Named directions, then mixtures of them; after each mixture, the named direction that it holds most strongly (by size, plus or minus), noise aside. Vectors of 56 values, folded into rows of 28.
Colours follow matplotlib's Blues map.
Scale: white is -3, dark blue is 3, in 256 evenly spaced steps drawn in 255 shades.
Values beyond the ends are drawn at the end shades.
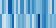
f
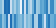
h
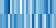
h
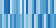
h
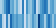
h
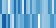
f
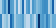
f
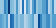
h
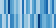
h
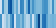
f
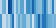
f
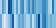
f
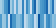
h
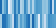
f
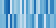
h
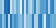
h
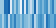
h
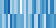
h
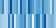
f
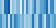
h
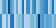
f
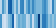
f
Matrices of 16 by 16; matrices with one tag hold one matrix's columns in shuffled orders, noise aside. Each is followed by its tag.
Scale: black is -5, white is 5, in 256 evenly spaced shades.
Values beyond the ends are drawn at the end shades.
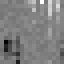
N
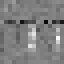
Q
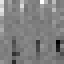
N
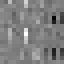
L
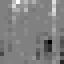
N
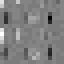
L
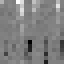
N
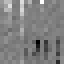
N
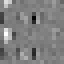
L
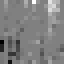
N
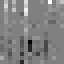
N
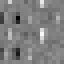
L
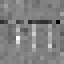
Q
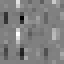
L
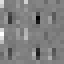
L
